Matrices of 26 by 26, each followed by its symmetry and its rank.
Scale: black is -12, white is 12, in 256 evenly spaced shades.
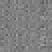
neither, rank five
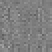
neither, rank five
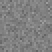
neither, full rank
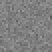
neither, full rank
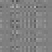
neither, rank two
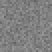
neither, full rank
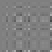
symmetric, rank one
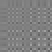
symmetric, rank one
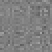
neither, rank five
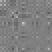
symmetric, rank three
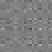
neither, rank two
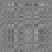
neither, rank two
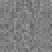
neither, rank five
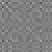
symmetric, rank three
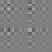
symmetric, rank one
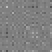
symmetric, rank three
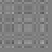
symmetric, rank one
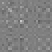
symmetric, rank three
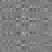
neither, rank two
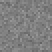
neither, full rank
